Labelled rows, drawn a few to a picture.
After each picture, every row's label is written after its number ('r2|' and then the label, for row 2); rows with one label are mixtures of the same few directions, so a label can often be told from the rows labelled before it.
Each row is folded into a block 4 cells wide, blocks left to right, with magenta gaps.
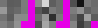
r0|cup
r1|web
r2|web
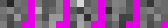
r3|web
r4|cup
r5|web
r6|cup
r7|web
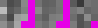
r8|cup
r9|cup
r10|web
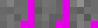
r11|web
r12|cup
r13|web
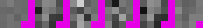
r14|web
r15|cup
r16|web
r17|web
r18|cup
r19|cup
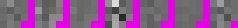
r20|web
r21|cup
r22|cup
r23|web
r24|web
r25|cup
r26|web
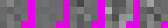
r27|web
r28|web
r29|web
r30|cup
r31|web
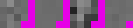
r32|web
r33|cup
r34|cup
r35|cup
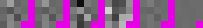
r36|web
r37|web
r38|web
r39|cup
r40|web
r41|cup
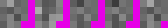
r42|web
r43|cup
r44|web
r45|web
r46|web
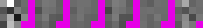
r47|web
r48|cup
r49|cup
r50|cup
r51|web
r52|web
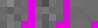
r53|web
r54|web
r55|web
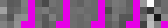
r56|cup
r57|web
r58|web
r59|cup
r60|web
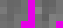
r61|cup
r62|cup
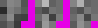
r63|cup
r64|web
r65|web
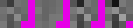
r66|web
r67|cup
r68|web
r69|web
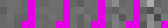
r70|cup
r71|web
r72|web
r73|web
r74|web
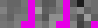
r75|cup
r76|cup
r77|web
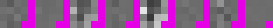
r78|web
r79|cup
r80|cup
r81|web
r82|cup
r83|web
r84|web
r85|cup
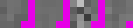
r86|cup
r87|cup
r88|web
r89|cup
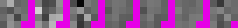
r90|web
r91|cup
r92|web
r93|cup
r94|cup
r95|cup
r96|web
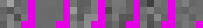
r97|web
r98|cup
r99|cup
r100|cup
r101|web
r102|web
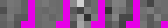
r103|cup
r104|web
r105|web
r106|cup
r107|web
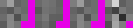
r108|web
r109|cup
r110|web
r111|web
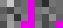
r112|web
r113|web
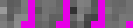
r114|cup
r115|cup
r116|cup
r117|cup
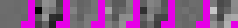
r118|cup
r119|cup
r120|cup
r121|cup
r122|cup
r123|web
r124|cup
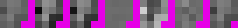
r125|cup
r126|cup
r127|cup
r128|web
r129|cup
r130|web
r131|cup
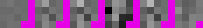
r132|web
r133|web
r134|web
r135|cup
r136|web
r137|cup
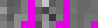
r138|cup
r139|web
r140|cup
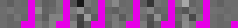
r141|web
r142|cup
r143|web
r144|web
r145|web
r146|web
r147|web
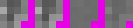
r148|cup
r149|cup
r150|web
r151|cup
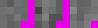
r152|web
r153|cup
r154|cup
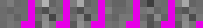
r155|web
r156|web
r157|web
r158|cup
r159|web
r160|web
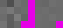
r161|web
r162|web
